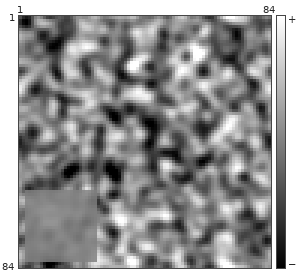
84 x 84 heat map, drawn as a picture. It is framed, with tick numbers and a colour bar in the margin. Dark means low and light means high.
Grain: blotchy. Odd patch: calmer, in the bottom left. Histogram: bell-shaped. Mirror symmetry: none.
